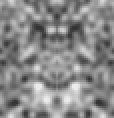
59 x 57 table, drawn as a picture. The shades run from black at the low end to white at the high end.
The ninth with the lowest average is the top middle. It is mirror symmetric from left to right. The ninth with the highest average is the bottom middle. There are no regular stripes.
